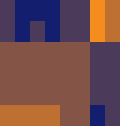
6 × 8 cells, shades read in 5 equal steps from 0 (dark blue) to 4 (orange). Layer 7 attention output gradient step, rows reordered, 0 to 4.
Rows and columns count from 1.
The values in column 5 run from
1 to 2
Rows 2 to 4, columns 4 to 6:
0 1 1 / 2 2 2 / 2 2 2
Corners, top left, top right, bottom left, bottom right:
1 3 3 1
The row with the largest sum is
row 6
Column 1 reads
1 1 2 2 2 3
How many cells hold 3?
6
